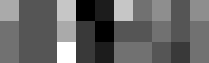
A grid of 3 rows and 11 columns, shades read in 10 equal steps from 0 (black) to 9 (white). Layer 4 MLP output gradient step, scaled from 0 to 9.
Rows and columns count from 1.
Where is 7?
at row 1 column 4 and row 1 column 7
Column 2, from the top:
3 3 3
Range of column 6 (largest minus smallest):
1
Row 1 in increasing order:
0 1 3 3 3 4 5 5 6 7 7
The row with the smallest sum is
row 2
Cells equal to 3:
11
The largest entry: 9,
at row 3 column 4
